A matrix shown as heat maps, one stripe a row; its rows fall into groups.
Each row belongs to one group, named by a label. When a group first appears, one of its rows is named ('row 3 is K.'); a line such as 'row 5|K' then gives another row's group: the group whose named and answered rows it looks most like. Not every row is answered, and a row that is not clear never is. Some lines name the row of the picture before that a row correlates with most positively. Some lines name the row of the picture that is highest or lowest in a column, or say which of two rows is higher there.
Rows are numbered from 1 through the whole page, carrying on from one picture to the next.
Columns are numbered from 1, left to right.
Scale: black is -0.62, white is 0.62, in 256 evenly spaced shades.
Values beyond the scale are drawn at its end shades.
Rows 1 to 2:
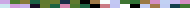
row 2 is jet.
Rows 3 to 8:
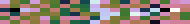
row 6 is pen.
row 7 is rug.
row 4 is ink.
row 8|ink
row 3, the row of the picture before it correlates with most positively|1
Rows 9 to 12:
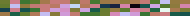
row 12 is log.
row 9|jet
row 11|jet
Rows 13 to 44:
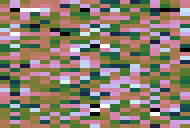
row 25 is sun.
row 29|jet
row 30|pen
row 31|rug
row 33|log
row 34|pen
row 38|pen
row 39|rug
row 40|ink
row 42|log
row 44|ink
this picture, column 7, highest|33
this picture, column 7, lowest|21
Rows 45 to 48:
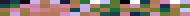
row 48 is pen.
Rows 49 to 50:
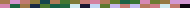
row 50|sun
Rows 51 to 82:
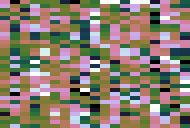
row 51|pen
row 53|jet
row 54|ink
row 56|ink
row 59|sun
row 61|ink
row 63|log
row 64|log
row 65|jet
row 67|rug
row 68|ink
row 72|log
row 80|sun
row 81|sun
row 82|rug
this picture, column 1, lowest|79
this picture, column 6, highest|79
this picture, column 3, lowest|53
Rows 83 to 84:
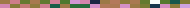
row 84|ink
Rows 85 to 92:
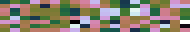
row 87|pen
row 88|pen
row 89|rug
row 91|sun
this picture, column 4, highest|85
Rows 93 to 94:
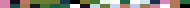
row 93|pen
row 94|sun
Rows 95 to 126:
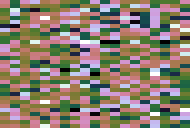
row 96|pen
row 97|rug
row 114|log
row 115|sun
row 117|rug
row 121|pen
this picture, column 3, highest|118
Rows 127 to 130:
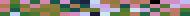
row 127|ink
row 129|pen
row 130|rug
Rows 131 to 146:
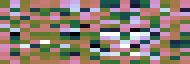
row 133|sun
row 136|pen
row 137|ink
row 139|pen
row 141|log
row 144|pen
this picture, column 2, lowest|139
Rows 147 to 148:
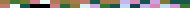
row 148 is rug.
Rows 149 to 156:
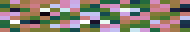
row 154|rug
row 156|pen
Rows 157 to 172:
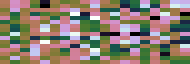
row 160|sun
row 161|ink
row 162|sun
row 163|log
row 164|log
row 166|sun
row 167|log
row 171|rug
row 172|log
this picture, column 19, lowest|160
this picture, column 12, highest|160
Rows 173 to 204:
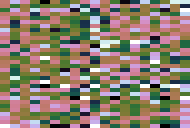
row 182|ink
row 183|pen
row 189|pen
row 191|log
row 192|rug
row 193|log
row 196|pen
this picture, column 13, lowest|173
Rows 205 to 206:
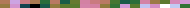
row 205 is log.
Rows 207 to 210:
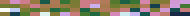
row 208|ink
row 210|log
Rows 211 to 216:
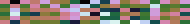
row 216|pen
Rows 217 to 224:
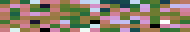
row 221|pen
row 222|jet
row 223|ink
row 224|rug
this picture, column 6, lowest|223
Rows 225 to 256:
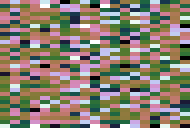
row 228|pen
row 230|pen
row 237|pen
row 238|rug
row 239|sun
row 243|jet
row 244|jet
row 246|rug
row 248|pen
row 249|rug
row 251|log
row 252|rug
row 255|jet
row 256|ink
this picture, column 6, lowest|256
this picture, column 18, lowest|251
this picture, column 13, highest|256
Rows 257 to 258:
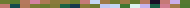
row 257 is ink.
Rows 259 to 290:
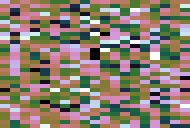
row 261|pen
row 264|sun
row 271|rug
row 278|sun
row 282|ink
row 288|rug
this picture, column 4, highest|267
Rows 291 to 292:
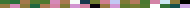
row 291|sun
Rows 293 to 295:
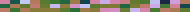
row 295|pen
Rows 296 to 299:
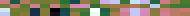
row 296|pen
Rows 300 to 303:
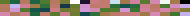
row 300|sun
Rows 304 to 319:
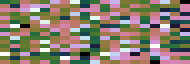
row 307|sun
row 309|log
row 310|jet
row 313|rug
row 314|log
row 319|ink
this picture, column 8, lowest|319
